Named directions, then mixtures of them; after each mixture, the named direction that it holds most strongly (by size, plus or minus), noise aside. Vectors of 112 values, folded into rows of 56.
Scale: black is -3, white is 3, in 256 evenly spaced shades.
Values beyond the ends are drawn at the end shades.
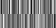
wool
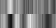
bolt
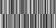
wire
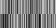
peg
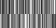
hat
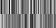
wool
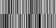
peg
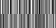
wool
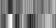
bolt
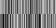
peg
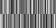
wire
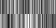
hat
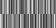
wire
